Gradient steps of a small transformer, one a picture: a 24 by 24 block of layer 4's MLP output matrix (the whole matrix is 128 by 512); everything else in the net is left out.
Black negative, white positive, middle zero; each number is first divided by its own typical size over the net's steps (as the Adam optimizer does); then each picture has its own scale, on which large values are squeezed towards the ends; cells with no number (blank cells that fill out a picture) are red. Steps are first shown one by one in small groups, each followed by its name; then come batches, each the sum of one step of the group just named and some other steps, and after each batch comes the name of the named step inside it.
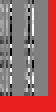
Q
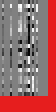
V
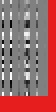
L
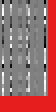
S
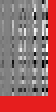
Q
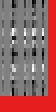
L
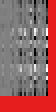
L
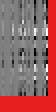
Q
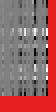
L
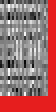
S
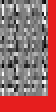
S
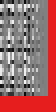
V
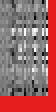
Q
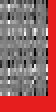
V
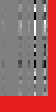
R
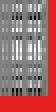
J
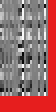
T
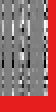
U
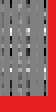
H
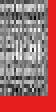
J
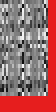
T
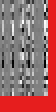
U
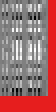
J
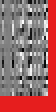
U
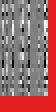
U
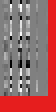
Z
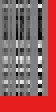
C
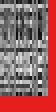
C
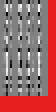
Z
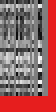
C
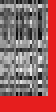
C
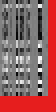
C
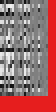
Z
